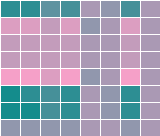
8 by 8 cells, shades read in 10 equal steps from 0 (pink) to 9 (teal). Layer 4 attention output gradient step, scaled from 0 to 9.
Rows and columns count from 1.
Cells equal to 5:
0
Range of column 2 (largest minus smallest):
9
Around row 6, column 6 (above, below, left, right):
3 4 3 8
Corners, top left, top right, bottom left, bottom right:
8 3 4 3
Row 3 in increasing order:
2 2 2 2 2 3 3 3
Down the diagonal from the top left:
8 1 2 2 4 4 8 3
